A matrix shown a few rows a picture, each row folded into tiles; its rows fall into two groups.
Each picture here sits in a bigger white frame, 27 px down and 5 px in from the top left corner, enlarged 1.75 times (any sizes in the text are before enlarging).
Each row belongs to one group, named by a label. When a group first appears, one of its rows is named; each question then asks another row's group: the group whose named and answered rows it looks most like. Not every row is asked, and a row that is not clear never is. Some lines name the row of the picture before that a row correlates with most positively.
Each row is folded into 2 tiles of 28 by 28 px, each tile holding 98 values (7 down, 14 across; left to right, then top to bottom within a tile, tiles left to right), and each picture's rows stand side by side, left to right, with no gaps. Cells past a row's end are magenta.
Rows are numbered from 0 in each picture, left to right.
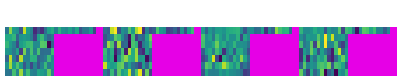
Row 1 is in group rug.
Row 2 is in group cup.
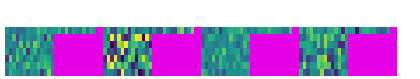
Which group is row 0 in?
cup
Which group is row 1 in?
cup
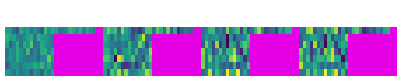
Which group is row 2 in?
rug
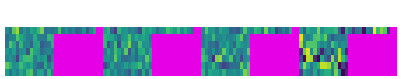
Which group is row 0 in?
rug
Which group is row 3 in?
cup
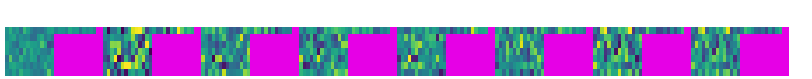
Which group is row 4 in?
cup
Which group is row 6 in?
rug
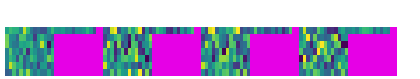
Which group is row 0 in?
cup
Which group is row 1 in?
rug
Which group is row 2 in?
rug
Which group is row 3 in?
cup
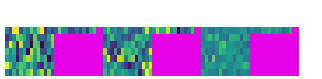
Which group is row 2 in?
cup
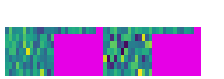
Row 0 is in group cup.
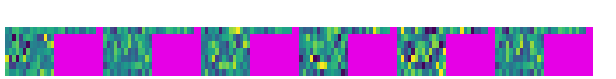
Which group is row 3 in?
cup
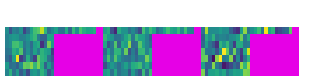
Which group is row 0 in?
cup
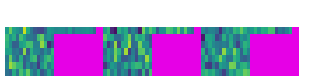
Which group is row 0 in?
cup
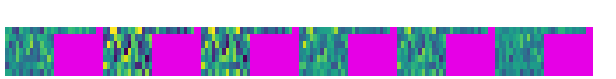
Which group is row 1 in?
rug
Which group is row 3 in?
rug
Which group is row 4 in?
rug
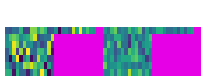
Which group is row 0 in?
cup
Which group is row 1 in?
rug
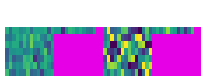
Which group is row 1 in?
cup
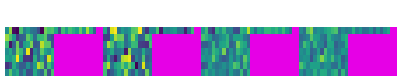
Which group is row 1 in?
rug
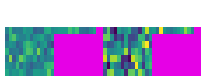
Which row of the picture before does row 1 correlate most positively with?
0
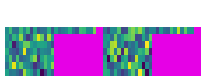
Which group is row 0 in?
cup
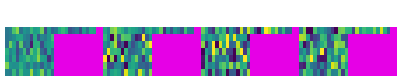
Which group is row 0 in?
rug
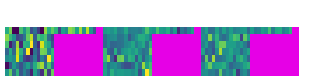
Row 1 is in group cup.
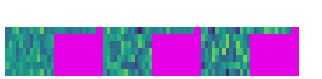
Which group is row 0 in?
rug
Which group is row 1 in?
cup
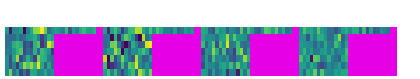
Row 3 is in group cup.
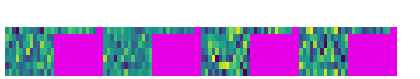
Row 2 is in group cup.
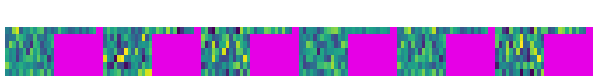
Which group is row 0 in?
rug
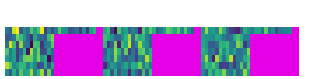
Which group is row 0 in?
rug
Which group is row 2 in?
cup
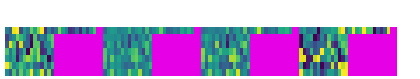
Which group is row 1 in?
rug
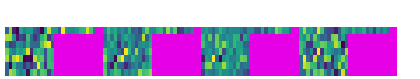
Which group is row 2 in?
cup
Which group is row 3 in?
cup
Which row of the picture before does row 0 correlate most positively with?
2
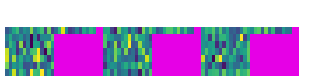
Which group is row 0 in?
rug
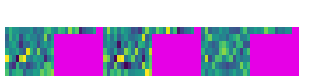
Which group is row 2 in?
cup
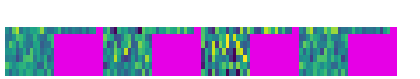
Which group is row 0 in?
rug
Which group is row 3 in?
rug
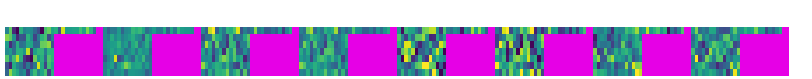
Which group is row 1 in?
cup
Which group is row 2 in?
rug
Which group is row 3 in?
rug
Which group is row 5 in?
rug
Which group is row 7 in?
cup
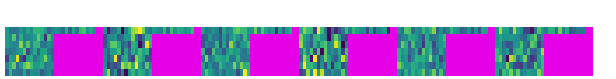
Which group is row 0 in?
cup
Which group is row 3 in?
cup
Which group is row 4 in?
rug
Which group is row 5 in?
cup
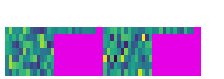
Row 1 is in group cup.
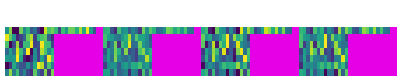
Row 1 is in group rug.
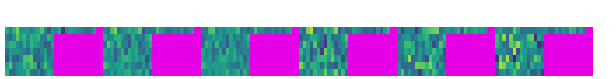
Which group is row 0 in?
rug
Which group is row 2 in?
rug
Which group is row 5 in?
cup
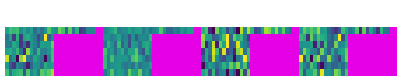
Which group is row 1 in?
rug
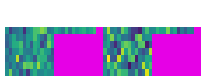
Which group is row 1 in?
cup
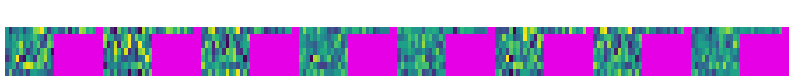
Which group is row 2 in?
rug
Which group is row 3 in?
cup
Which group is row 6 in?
rug
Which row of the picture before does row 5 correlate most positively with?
0
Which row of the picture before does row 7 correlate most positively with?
0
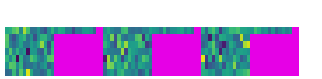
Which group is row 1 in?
cup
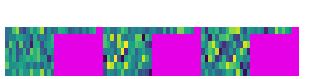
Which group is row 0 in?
rug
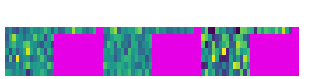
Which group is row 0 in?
cup
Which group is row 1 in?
rug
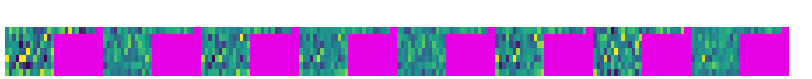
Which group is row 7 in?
cup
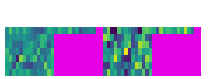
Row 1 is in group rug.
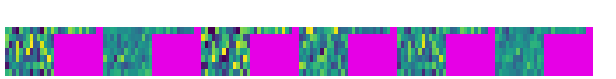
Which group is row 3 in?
rug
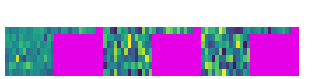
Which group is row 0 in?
cup
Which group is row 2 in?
cup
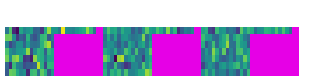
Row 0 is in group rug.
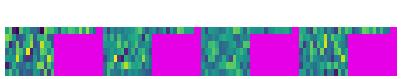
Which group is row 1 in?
cup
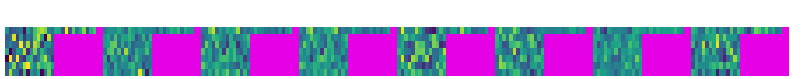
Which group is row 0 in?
cup
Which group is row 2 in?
rug
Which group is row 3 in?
rug
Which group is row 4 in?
cup
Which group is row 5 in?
cup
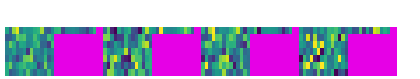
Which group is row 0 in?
rug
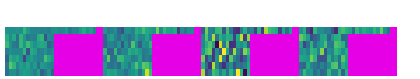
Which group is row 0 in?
cup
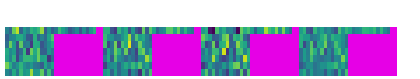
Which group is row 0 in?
rug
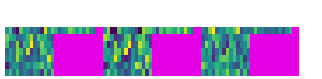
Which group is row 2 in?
rug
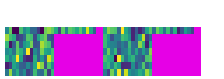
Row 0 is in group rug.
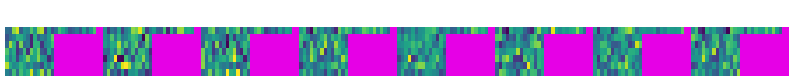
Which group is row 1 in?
cup
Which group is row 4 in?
cup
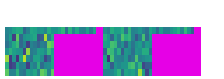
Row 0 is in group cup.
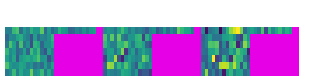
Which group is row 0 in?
rug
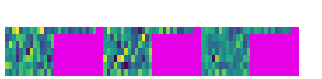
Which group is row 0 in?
rug
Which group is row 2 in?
cup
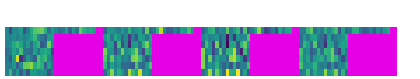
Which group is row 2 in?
rug
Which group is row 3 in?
rug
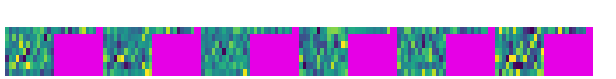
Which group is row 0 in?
cup
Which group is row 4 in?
rug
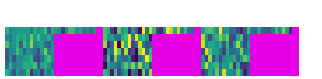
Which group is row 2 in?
cup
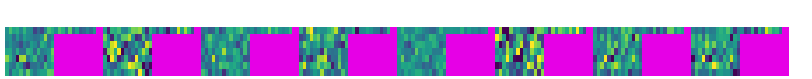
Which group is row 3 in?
rug
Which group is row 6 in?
cup
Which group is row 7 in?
cup
